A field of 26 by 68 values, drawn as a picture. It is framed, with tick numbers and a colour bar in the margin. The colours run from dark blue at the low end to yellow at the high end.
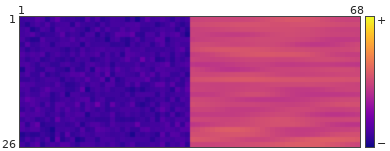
It is made of 1 by 2 panels. Panel 1,1: very low, fine-grained, faint in contrast. Panel 1,2: middling, streaked across, faint in contrast.
